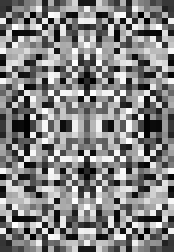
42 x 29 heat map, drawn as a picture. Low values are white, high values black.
There are no regular stripes. Its left and right halves mirror each other, and so do its top and bottom. No seam splits the table. No single row or column stands out from its neighbours. The grain is fine, like static.
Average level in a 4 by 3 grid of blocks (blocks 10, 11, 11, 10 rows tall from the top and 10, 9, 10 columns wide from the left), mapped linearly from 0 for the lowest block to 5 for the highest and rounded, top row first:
404 / 535 / 535 / 404
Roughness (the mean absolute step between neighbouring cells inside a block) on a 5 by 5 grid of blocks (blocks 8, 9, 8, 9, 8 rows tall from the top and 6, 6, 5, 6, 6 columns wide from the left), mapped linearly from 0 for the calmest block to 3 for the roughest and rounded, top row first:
23232 | 22322 | 22022 | 22322 | 23232
